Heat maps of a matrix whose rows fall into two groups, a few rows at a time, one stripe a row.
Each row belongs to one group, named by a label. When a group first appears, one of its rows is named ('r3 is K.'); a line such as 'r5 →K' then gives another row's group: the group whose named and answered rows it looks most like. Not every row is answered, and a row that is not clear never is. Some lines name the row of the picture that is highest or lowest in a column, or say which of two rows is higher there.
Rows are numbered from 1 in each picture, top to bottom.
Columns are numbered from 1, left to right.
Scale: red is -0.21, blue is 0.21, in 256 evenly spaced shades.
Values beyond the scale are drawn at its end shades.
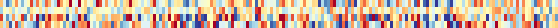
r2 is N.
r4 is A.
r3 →A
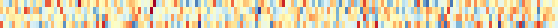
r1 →A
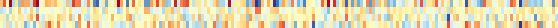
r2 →N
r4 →A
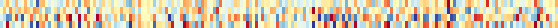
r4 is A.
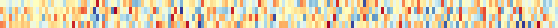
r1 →N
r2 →A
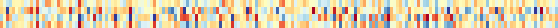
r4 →A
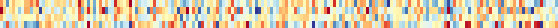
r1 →A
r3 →A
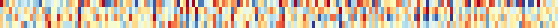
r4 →A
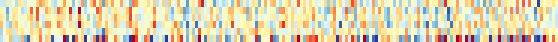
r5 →N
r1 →N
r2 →A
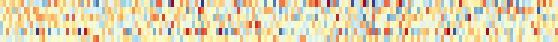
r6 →N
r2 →N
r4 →N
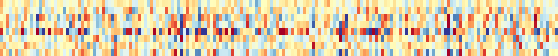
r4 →A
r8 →A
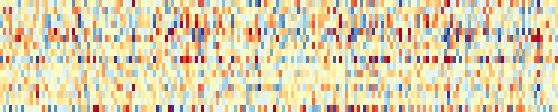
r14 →A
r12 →A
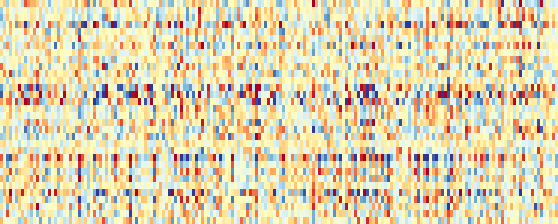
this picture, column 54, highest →4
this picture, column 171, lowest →4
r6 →A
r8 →A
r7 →N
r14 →N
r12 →A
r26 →A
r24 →A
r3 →N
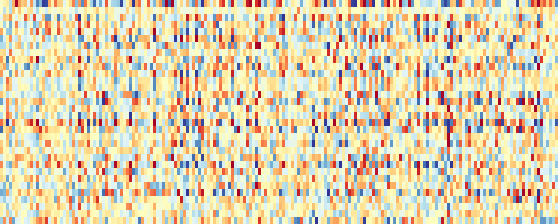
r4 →A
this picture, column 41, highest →1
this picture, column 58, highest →18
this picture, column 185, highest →32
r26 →A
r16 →A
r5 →A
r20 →A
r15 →N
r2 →N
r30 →A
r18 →A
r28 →N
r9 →A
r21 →A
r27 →N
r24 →A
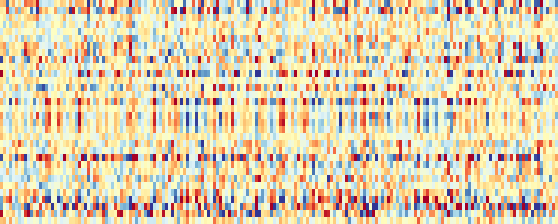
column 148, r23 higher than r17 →Yes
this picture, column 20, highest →29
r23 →N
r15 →A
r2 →A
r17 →A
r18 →A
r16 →A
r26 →N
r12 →A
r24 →A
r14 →N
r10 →A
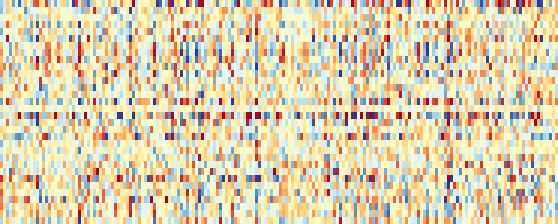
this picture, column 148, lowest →20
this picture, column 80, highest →28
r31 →A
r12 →N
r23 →N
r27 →A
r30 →A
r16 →N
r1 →N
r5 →N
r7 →A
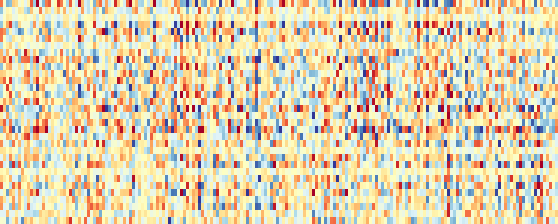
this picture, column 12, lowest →19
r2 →N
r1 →A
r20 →N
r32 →A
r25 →A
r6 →A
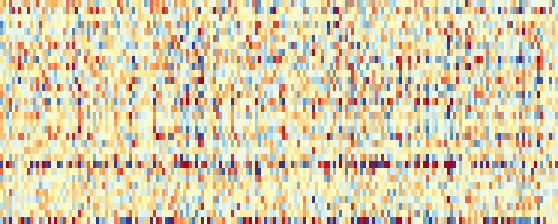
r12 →N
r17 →A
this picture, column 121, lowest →32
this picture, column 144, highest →32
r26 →N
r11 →N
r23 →A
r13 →A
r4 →N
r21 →N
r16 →A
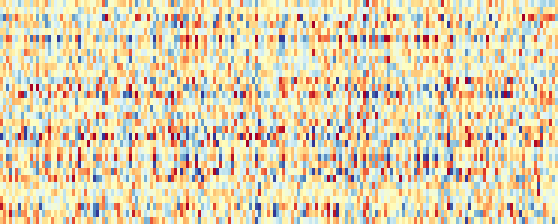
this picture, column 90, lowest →31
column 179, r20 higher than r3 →Yes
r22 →A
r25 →A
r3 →N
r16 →N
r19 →A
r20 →N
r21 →A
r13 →A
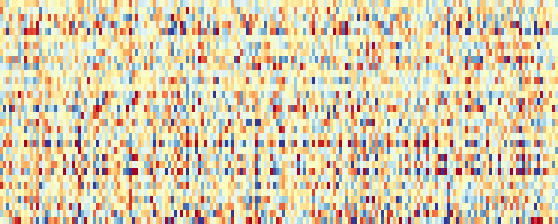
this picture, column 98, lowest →9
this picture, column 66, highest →22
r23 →N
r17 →N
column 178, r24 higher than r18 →No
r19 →A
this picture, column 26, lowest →21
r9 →N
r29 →N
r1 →A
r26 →A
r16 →N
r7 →N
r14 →N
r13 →A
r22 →A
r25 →N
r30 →A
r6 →A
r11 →N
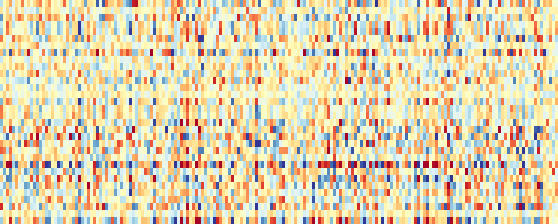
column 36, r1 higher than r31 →No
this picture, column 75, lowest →12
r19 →N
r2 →A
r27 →A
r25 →N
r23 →N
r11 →A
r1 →N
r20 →A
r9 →N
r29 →A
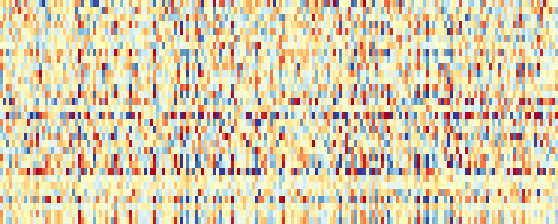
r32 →A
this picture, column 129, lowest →17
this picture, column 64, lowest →17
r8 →A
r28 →N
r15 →N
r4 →A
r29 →A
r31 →A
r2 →N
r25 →N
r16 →N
